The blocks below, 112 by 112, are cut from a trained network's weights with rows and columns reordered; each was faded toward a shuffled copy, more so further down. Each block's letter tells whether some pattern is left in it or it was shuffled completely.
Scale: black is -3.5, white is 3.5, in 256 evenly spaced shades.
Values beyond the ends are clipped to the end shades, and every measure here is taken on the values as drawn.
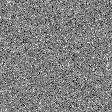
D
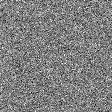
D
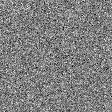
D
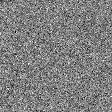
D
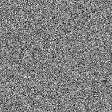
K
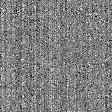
K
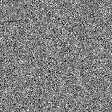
K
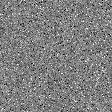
D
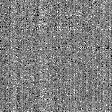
K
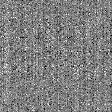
K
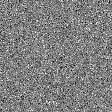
D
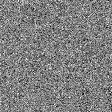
K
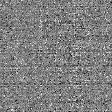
K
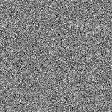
K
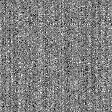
K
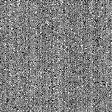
K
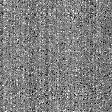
K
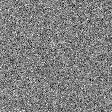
D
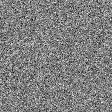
D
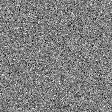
D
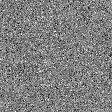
D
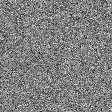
D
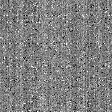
K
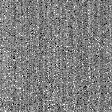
K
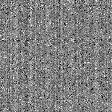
K
